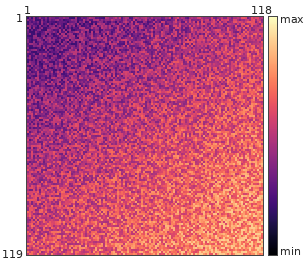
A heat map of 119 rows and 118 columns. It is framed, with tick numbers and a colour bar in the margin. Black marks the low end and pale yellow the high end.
Stripes: none. Grain: fine. Ninth with the lowest average: top left. Slope: up to the bottom right.
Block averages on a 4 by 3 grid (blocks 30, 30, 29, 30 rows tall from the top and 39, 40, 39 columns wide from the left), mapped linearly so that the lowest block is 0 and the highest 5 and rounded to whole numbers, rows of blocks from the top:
0 1 2 / 1 2 3 / 2 3 4 / 3 4 5
